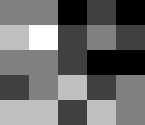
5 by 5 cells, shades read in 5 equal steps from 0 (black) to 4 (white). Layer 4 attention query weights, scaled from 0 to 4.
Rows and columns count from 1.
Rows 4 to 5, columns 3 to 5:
3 1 2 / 1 3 2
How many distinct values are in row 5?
3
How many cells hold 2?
8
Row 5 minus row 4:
2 1 -2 2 0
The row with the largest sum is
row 5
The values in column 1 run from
1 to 3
